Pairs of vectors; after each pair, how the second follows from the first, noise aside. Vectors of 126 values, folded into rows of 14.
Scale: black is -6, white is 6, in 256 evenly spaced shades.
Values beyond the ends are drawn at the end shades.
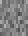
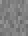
shrunk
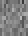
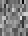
scaled up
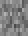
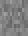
shrunk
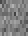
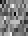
scaled up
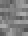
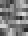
scaled up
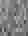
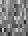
scaled up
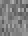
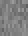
shrunk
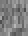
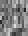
scaled up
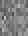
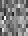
scaled up
